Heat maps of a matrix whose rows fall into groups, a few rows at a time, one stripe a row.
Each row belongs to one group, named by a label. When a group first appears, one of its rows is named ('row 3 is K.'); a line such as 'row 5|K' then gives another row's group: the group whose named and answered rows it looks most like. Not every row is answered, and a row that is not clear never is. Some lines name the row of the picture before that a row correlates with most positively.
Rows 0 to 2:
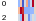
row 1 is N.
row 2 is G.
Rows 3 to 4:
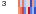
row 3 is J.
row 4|J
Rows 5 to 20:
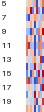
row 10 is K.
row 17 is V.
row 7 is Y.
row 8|K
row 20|K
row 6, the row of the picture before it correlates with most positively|4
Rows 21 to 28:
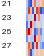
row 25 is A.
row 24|G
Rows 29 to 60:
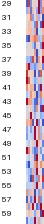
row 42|G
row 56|K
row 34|Y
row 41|K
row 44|V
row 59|V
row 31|J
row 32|V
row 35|V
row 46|J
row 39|K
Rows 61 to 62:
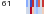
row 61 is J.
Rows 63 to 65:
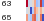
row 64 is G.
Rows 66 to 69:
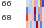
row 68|K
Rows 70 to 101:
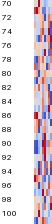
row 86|A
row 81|Y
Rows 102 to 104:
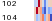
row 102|G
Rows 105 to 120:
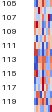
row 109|K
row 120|V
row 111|K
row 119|Y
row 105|Y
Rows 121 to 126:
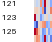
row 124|Y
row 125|A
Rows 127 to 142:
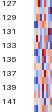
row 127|J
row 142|Y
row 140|K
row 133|J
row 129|J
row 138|Y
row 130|Y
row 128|V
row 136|K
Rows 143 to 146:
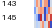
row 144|G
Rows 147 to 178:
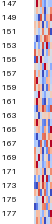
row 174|J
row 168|K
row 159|K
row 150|K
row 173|Y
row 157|K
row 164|A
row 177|V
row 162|Y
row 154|K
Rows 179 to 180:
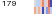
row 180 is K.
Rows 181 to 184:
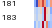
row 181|Y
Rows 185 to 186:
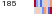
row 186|V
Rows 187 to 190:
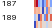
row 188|K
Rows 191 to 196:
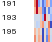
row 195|K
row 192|A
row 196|K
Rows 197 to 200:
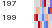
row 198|V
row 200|G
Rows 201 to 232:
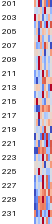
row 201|J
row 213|V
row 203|K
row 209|G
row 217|G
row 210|G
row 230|Y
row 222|Y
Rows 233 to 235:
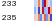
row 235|J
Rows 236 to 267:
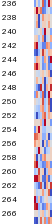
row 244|V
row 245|A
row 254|G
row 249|G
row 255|A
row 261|A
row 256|K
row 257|G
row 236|G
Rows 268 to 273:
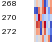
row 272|J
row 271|J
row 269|Y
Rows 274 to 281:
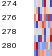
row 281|Y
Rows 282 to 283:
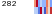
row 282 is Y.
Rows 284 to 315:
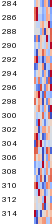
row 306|K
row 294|V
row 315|Y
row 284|V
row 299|V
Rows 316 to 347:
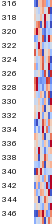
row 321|G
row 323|K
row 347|G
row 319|J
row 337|G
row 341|V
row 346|Y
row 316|Y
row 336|V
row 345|V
